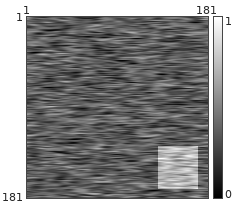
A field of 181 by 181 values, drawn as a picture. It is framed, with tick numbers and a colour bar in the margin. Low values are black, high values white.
Grain: streaks across. Mirror symmetry: none. Odd patch: higher, in the bottom right. Ninth with the highest average: bottom right.
